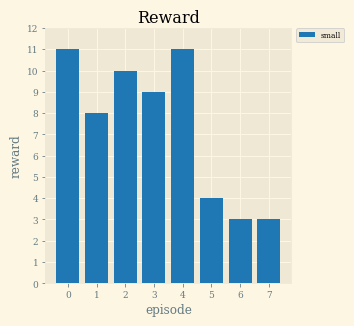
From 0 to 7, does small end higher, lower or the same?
lower
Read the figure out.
Title: Reward
x-axis: episode, ticks 0 1 2 3 4 5 6 7
y-axis: reward, ticks 0 1 2 3 4 5 6 7 8 9 10 11 12
Legend: small
Values:
small: 11 8 10 9 11 4 3 3
